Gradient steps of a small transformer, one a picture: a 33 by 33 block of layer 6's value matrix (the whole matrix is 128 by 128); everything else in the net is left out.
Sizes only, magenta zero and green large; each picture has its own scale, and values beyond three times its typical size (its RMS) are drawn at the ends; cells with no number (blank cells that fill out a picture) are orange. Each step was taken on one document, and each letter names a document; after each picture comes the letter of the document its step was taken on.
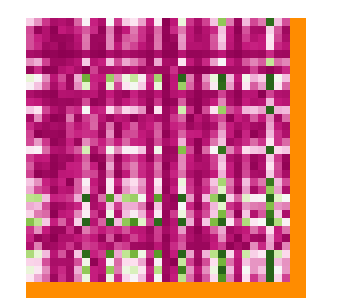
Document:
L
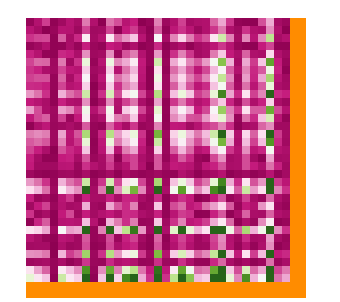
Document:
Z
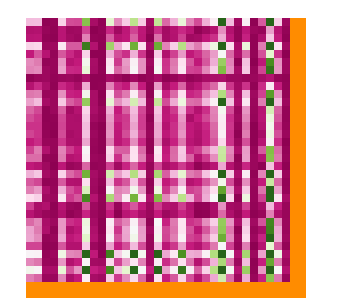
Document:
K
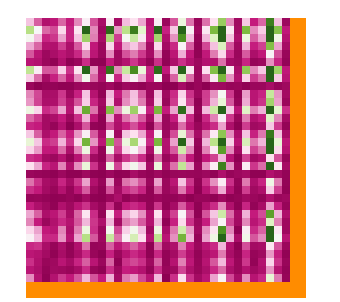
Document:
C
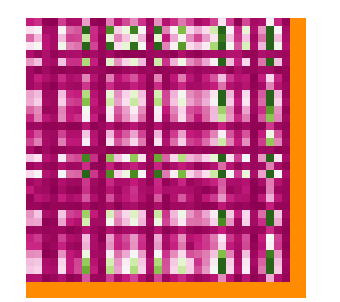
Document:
K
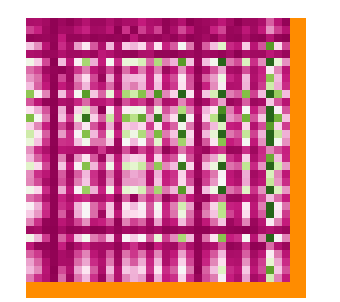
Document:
C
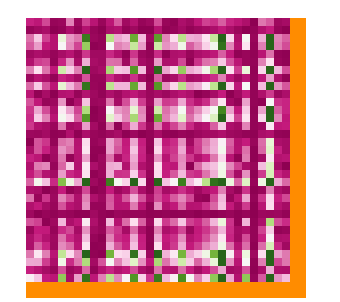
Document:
K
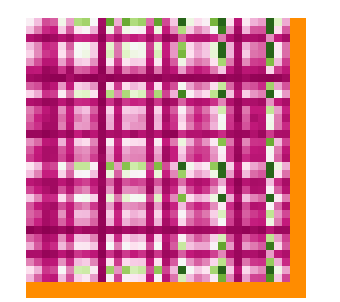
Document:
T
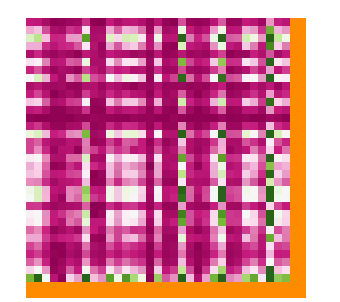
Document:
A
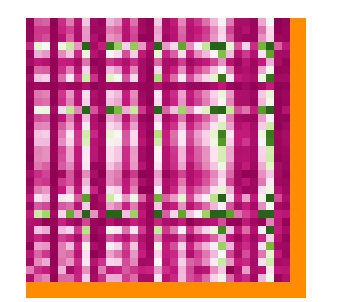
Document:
K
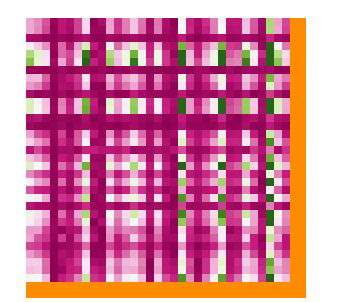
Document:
A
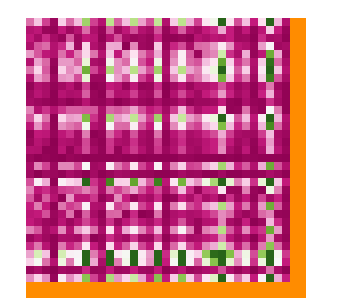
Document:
K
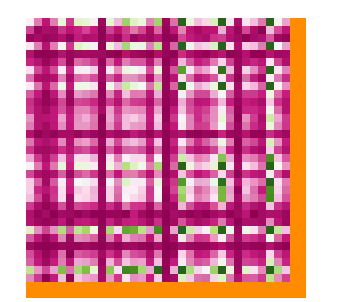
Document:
T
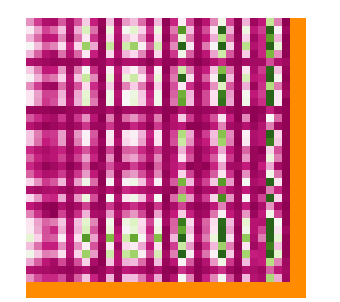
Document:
L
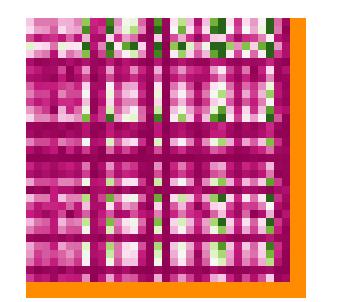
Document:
Z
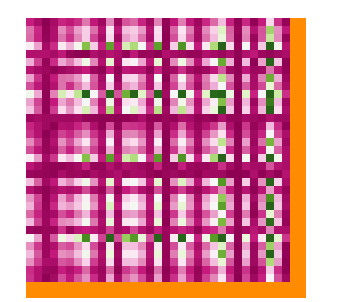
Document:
C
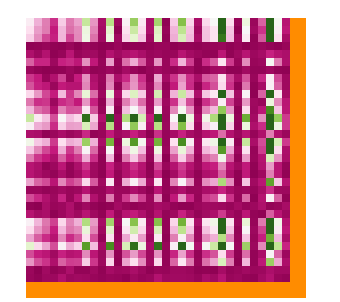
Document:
C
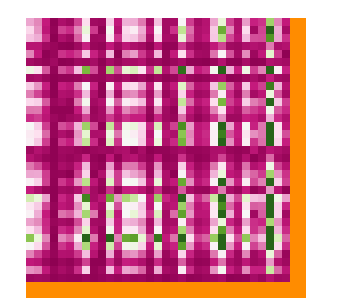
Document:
L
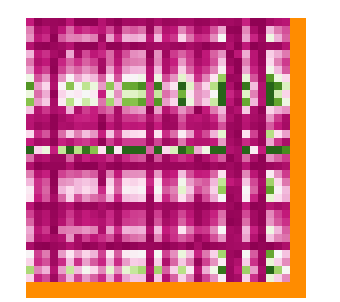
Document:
T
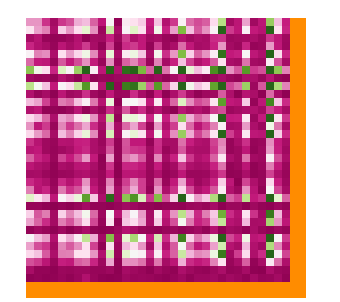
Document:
L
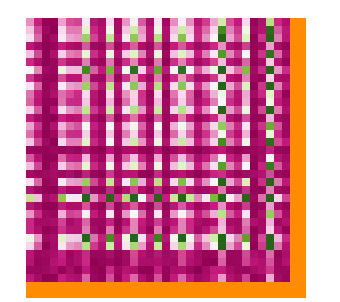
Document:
L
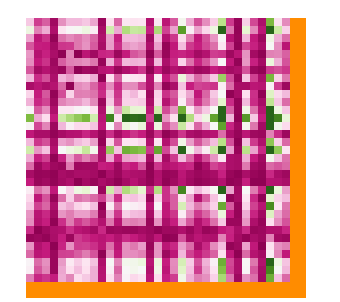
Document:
T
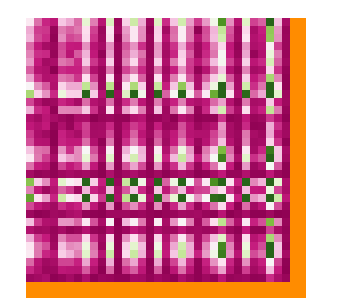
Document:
C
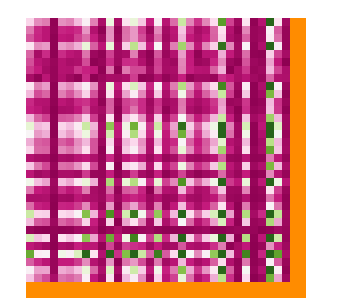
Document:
L
